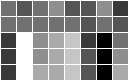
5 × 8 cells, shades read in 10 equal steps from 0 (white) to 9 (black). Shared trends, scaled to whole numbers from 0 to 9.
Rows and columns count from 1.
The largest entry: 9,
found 3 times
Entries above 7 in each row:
0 0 1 1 1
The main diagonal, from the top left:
5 5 4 3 2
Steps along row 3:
down up down down up up down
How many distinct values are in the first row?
4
